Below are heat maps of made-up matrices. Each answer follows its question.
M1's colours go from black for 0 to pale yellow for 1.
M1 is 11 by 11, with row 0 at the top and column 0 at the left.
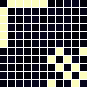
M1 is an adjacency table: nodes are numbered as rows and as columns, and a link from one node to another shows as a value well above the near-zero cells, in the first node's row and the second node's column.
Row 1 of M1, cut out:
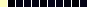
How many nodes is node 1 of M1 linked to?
1
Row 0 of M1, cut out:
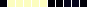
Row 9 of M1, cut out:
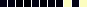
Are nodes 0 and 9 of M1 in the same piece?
no
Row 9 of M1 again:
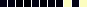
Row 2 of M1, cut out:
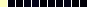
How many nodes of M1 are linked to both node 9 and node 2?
0
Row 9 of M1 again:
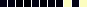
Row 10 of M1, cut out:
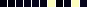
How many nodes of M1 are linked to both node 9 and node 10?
0
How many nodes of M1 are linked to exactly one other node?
5
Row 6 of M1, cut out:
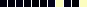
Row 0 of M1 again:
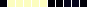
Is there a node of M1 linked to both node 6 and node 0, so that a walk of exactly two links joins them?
no
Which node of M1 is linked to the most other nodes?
node 0
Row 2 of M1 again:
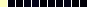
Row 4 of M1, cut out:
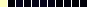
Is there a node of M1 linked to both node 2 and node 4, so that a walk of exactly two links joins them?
yes
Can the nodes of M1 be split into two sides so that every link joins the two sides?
no
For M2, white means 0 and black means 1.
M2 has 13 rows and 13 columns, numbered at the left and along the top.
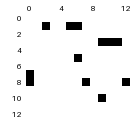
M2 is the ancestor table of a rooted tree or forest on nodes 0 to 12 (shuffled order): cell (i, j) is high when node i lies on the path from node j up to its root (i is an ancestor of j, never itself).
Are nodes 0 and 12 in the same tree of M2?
yes
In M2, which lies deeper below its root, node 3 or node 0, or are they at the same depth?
node 0
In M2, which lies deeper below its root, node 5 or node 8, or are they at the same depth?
node 5
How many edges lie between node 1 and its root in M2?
0
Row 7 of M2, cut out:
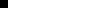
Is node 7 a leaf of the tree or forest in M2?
no
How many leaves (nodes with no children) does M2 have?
7
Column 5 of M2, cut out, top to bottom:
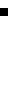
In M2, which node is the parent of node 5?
1
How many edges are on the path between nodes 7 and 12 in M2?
2
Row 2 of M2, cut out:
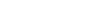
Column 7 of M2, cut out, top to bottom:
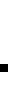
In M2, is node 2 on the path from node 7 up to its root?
no
